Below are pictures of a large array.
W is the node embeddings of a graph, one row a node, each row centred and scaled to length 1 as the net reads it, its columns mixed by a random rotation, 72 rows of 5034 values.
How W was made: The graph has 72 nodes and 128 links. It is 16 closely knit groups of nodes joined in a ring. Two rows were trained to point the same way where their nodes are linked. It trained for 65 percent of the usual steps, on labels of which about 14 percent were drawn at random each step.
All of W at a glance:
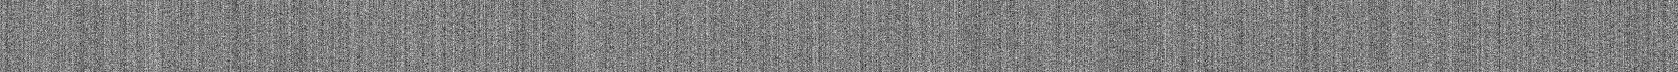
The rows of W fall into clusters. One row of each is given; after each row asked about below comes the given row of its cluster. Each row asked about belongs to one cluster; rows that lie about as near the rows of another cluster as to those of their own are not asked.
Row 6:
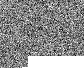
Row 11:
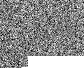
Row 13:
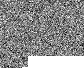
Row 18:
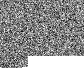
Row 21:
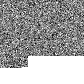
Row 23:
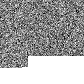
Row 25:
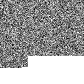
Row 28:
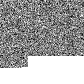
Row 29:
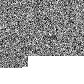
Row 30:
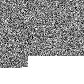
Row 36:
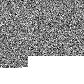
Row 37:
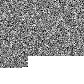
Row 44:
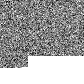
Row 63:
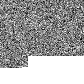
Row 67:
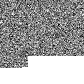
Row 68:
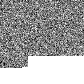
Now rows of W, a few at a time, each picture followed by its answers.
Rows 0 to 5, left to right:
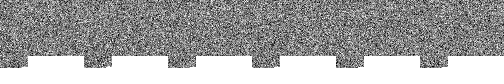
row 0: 11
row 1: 18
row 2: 44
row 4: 68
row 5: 11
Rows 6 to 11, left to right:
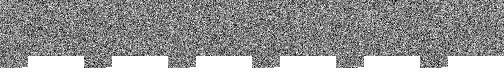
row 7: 11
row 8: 36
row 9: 44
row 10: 63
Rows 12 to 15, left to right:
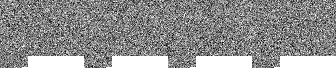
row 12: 67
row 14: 13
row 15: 68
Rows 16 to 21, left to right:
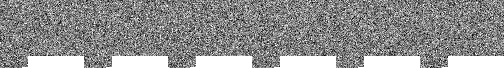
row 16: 11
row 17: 25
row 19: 37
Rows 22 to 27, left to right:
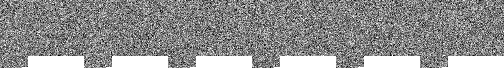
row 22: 23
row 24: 6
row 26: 21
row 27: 63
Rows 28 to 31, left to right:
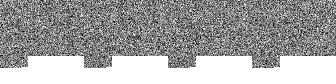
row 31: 68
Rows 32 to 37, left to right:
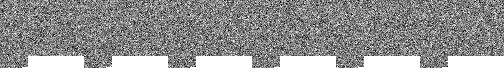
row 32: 25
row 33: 6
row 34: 37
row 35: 29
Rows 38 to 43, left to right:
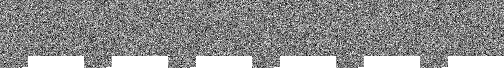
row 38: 67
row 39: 18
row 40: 6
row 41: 21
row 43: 67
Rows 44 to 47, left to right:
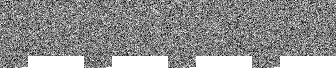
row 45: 44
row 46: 28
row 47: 6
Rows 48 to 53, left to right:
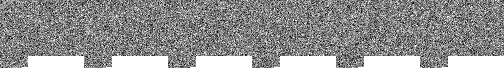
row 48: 28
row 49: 36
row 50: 68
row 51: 30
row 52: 18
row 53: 36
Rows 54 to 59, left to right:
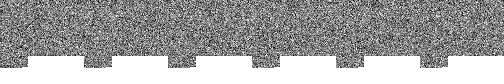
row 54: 11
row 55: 36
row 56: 13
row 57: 29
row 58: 29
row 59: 21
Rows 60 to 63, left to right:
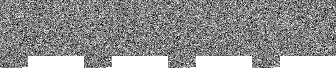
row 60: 18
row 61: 18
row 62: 28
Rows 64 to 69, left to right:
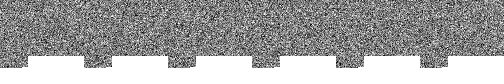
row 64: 13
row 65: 28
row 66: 25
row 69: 21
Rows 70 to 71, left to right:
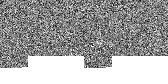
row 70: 28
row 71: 21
